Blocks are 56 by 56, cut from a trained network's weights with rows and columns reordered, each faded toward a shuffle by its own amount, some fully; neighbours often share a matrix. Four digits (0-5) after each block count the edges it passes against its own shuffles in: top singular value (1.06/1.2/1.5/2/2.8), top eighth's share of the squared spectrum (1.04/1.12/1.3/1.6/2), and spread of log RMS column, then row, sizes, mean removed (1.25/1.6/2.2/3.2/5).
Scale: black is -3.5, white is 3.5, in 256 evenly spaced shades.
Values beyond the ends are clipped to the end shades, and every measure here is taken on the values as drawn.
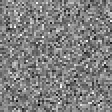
0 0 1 0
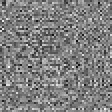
4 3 1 2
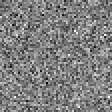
1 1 0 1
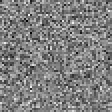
3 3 0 1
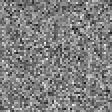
2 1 0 0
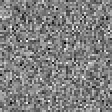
3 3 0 1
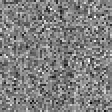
2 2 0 1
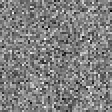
2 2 1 1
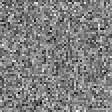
0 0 0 0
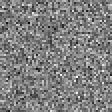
0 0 0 0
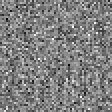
2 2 0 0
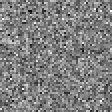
2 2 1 1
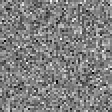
0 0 0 0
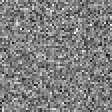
1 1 0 0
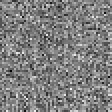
2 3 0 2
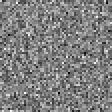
1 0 0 0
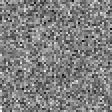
0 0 0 0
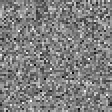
0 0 0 0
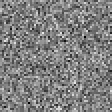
1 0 0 0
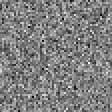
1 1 0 0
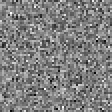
2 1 0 0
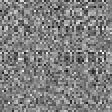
4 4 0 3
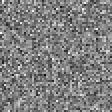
2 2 0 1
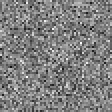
1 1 0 0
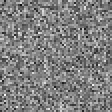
0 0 0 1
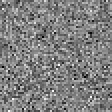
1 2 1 0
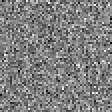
1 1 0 0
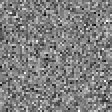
1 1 0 0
